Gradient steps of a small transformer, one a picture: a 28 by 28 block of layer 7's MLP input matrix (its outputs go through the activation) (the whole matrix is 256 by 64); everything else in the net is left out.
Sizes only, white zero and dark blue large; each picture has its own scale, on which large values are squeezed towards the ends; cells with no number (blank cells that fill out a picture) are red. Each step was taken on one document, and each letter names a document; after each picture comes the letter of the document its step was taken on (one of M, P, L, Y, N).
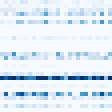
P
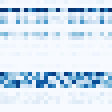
P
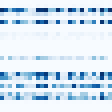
P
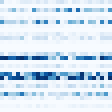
P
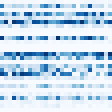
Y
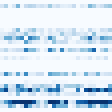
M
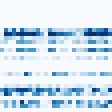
M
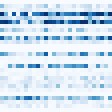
Y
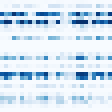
Y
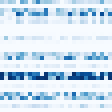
P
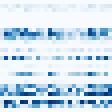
M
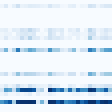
M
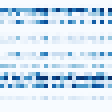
P
